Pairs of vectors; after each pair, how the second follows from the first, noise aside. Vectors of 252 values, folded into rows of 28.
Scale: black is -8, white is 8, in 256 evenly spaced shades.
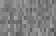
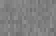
shrunk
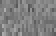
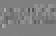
partly zeroed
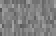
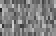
scaled up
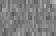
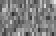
scaled up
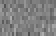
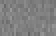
shrunk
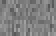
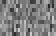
scaled up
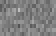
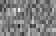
scaled up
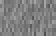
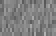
negated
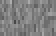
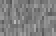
negated
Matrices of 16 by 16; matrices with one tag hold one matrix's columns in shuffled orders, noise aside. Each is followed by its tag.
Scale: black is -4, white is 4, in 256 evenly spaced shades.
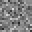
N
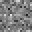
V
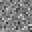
N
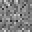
V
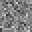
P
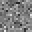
P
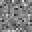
V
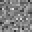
N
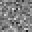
N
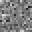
V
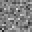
N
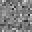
V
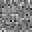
V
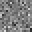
P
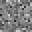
V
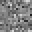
V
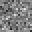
N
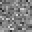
N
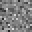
N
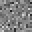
P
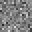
P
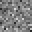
N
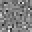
P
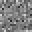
V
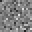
N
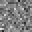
N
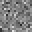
P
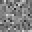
V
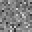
P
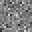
P
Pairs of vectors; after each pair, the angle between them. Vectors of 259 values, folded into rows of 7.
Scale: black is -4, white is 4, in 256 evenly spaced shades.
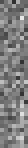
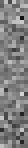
partly opposed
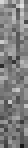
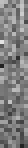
nearly parallel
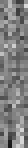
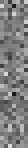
orthogonal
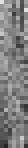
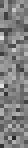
orthogonal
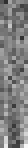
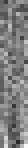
nearly parallel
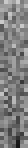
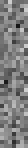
orthogonal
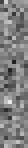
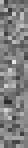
nearly opposite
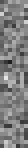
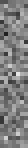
orthogonal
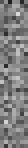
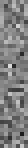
orthogonal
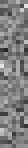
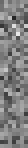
orthogonal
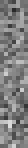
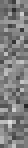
nearly parallel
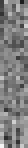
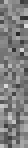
partly aligned
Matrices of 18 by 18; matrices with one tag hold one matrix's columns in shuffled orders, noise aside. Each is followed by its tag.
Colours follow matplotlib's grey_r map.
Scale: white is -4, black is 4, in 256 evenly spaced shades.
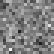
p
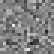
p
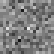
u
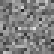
u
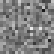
u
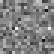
u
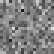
u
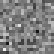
p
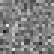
p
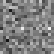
u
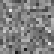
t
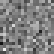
p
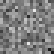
t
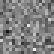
p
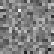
t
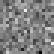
t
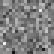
t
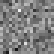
t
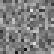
t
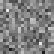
t
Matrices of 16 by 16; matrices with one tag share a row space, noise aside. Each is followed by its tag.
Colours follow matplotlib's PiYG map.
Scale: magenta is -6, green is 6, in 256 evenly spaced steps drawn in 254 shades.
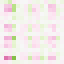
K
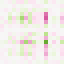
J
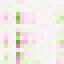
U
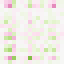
K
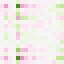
U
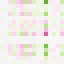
J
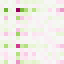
U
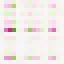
K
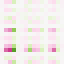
K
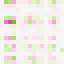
K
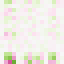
K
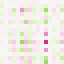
J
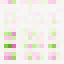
K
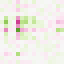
U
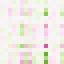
J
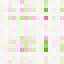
J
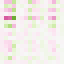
K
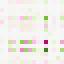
J
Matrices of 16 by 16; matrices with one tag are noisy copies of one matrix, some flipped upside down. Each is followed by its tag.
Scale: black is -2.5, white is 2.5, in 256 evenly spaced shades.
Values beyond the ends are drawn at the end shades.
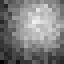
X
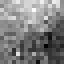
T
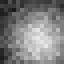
X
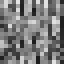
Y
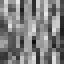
Y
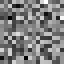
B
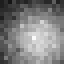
X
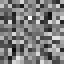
B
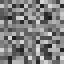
B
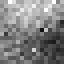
T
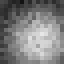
X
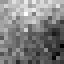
T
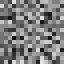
B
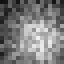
X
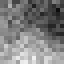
T
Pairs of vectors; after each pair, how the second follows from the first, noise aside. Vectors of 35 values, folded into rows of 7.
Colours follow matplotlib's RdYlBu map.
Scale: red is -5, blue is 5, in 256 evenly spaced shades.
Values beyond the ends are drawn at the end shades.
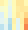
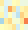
shuffled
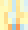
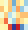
scaled up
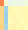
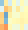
sign-scrambled
